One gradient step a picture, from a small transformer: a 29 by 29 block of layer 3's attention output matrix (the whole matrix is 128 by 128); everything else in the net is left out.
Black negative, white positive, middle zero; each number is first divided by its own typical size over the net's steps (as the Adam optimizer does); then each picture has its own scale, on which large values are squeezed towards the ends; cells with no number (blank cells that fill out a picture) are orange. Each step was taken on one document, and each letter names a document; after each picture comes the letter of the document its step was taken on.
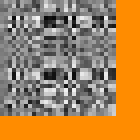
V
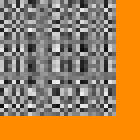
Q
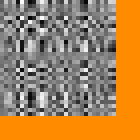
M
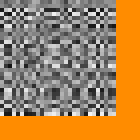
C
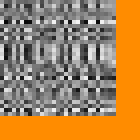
C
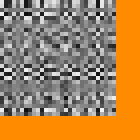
C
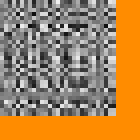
Q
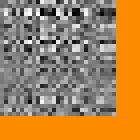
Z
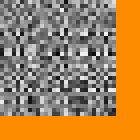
Q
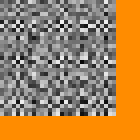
Q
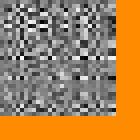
M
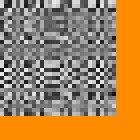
C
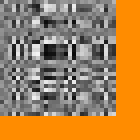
V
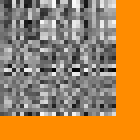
Z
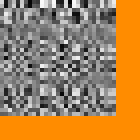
Z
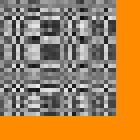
V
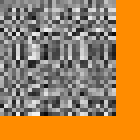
V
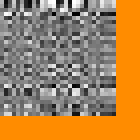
Z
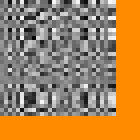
M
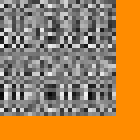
C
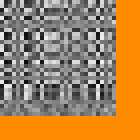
C
